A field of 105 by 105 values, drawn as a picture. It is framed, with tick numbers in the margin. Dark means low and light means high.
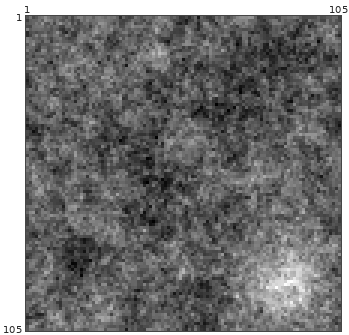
The field is mottled with small blotches. No row or column stands out. One bump rises in the bottom right. Overall the values sit about 40% of the way up the scale. The bottom right is the ninth with the highest average. No regular stripes run through it. The halves do not mirror each other.
